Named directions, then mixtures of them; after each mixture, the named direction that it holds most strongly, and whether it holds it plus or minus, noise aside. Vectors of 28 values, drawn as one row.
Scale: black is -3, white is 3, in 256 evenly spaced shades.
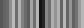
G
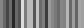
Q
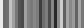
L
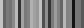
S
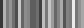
S, minus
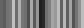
G, plus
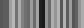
G, plus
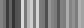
Q, plus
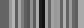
G, plus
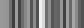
G, minus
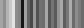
Q, minus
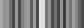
G, minus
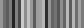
Q, plus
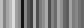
Q, minus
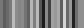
G, plus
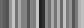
G, plus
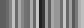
G, plus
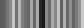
G, plus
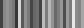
S, minus
